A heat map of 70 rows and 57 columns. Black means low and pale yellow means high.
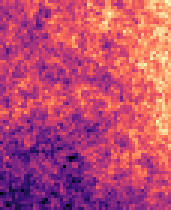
Ninth with the highest average: top right. Grain: blotchy. Slope: up to the top right. Ninth with the lowest average: bottom left.
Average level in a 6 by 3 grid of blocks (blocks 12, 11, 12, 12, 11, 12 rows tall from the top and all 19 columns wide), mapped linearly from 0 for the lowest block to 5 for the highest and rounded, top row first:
3 4 5
3 3 5
3 3 4
2 2 4
1 2 4
0 1 2
